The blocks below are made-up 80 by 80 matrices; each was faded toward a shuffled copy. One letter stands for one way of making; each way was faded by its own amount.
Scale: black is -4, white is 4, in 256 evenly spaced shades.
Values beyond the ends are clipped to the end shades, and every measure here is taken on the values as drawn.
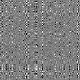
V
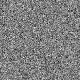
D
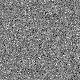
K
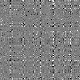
V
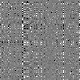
V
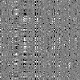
V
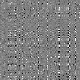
V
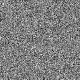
D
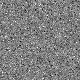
K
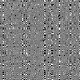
V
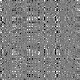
V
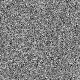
D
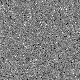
K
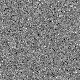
K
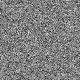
D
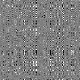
V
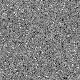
K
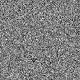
D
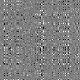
V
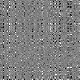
V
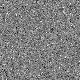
K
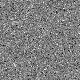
K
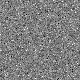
K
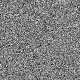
D
